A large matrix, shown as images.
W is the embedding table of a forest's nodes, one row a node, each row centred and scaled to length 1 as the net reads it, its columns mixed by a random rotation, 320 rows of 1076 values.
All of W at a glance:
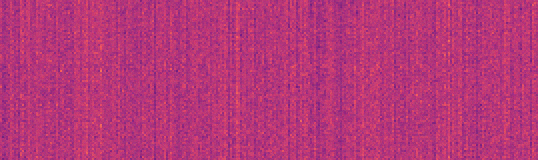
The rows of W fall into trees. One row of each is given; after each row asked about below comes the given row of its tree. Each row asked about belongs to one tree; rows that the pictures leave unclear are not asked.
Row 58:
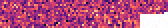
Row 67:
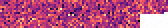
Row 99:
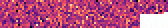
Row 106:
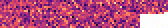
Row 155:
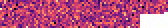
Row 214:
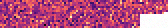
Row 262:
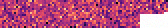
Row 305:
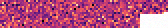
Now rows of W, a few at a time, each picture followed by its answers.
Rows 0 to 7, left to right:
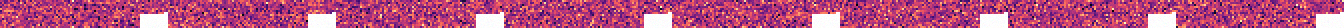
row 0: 106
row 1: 67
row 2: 155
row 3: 305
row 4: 106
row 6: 305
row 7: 305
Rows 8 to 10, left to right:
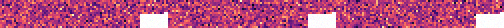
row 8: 67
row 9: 106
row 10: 155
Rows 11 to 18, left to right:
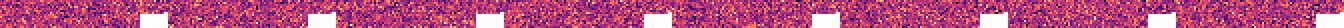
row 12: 214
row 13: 58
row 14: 106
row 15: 155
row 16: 99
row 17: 99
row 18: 305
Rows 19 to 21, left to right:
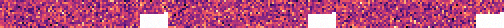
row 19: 155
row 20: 155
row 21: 67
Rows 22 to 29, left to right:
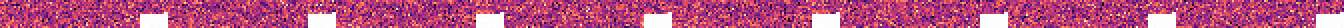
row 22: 305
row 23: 67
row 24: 67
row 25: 262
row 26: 67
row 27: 155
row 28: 67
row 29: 155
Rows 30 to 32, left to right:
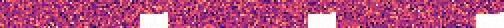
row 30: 214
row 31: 305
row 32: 262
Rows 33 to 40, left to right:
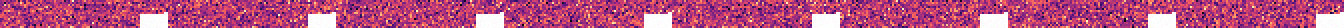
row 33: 106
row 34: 214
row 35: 155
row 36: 58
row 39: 67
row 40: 99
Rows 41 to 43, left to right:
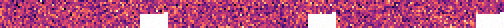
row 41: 155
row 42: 67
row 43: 58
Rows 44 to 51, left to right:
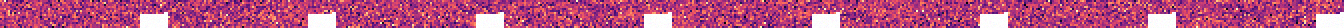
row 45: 58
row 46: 262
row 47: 106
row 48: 106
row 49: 262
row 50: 155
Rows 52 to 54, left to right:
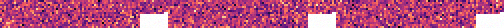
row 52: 305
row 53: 67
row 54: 155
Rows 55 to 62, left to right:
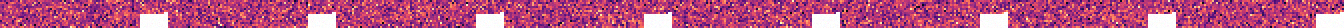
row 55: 106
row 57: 262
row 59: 58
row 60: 305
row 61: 58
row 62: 305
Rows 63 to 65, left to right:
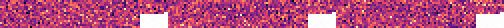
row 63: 99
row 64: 67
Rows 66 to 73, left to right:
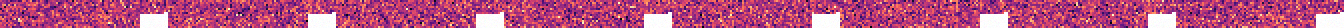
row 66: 58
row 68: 305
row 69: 67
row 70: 99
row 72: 67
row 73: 58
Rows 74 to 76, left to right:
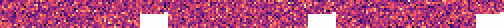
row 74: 58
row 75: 155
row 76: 106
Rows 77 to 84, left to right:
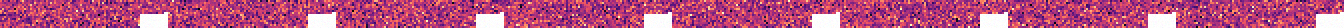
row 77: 262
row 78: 155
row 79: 99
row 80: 67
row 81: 106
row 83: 58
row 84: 155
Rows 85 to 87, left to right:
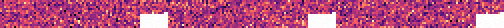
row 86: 58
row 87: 214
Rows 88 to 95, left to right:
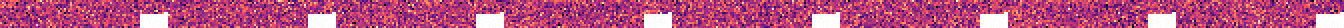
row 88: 99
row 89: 155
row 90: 99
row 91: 67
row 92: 214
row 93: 106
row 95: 99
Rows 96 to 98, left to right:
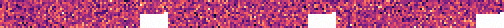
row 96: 155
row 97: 99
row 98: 58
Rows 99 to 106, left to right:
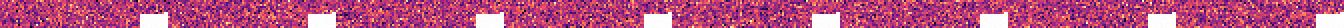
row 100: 58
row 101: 262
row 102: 305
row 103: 67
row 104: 106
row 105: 67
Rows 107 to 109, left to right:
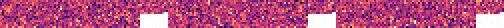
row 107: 67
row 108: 155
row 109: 67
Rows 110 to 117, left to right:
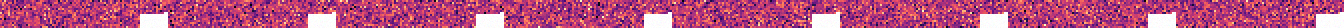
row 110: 155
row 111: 305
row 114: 305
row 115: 262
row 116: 99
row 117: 99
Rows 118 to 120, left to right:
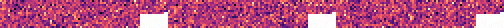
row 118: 155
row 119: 67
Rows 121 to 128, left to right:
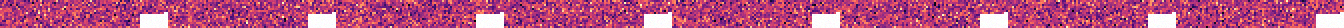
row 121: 155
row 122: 67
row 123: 67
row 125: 305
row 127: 67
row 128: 155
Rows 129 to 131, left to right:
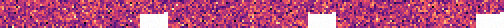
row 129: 262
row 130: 58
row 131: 58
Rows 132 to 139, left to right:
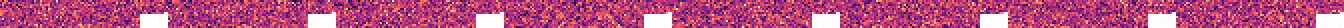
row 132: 155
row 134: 155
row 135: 58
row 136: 58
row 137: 99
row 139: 58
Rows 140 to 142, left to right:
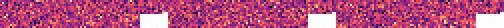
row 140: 99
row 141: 99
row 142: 58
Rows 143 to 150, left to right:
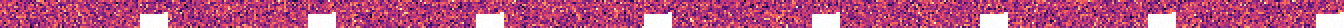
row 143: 99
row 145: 106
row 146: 155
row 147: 58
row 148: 99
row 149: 305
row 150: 106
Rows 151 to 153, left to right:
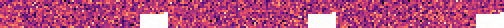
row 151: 106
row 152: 305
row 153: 58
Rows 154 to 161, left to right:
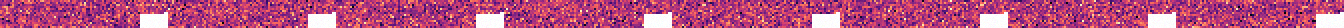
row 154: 67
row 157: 262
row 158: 99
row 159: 155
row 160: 58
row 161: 67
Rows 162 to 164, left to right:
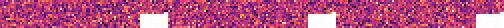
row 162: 67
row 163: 305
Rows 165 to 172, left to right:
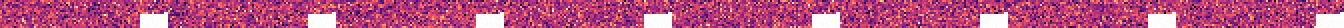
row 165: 67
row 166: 262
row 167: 58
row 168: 155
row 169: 155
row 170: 99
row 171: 106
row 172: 155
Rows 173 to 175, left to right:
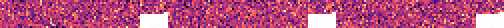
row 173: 155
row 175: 305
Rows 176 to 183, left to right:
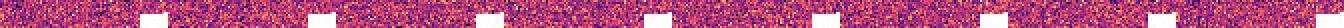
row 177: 58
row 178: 106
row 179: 214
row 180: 58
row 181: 214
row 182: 58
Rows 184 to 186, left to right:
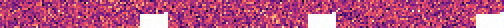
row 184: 155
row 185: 58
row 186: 262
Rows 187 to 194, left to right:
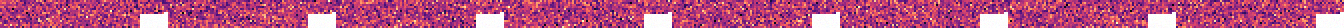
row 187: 99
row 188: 58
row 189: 67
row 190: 67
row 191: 305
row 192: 262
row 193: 58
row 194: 305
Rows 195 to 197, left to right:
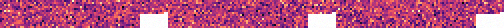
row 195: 106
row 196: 67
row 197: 262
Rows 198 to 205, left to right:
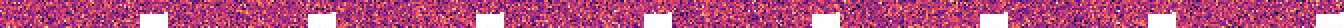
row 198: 305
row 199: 99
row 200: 58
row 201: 58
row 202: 262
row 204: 58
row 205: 155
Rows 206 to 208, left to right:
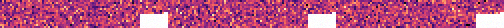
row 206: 214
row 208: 106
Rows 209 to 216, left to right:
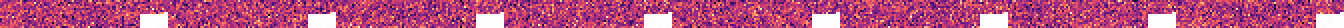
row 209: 106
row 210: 99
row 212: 155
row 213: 58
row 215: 155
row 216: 67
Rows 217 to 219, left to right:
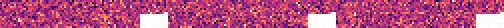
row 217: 58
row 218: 262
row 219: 106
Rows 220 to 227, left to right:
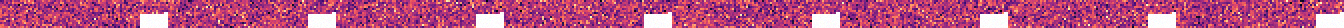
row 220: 67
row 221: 155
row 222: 155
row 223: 99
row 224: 67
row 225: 99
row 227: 155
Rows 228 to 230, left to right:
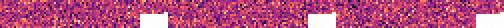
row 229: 305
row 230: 155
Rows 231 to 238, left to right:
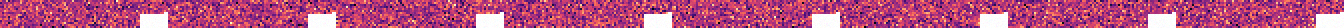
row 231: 106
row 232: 106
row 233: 67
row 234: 99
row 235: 262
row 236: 262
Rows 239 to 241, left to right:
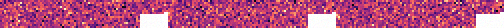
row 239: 106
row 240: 155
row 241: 155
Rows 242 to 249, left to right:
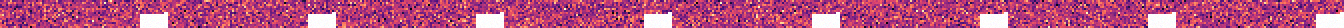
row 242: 155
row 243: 99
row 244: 305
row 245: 67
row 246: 58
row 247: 262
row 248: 99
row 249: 106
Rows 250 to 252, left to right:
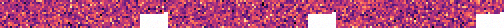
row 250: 99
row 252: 67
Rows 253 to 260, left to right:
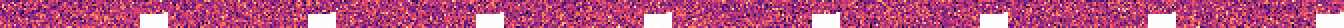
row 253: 58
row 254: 99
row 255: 106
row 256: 58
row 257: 67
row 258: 99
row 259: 155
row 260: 106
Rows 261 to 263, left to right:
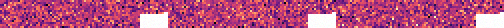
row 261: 106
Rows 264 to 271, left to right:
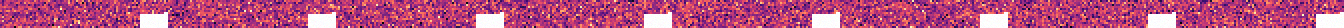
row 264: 67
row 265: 262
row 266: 262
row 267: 155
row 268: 106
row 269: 106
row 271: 99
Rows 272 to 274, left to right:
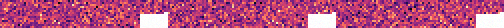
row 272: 58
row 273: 58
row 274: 58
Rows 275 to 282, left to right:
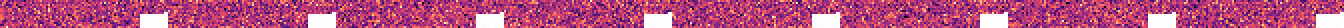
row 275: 155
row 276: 67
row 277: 58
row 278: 67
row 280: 67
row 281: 58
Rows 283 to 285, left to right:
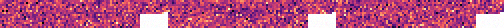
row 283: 305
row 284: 67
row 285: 155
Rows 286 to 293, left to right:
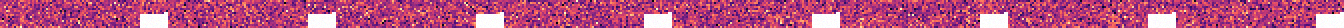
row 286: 67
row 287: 99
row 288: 262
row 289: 106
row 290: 58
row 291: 67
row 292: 58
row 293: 106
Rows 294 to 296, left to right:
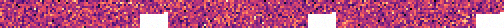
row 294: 155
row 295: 99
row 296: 305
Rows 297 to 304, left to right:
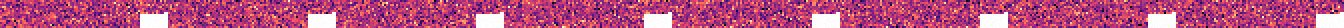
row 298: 58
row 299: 305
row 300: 67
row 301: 67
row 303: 106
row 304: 99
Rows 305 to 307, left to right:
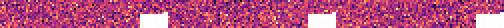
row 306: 58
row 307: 67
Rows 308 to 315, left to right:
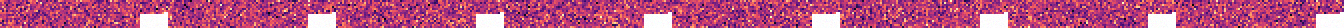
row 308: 305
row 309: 155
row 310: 305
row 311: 58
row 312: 67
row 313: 155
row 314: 67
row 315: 155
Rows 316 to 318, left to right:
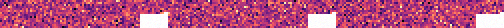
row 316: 106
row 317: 155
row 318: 58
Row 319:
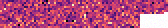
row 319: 58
